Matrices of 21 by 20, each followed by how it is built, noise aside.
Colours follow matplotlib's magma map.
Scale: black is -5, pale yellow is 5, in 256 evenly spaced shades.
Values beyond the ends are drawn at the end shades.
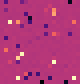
sparse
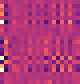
low rank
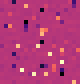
sparse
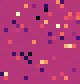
sparse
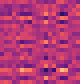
low rank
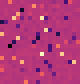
sparse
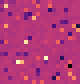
sparse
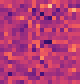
low rank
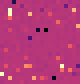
sparse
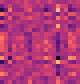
low rank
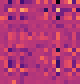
low rank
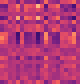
low rank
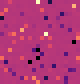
sparse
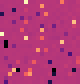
sparse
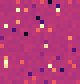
sparse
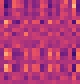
low rank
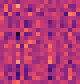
low rank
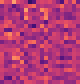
low rank
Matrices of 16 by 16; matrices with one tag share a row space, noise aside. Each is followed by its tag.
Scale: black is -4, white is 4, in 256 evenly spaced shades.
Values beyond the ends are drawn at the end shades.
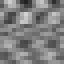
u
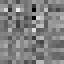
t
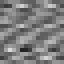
u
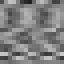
u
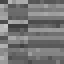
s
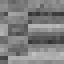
s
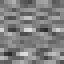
u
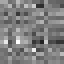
t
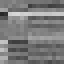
s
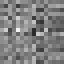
t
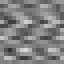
u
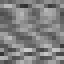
u
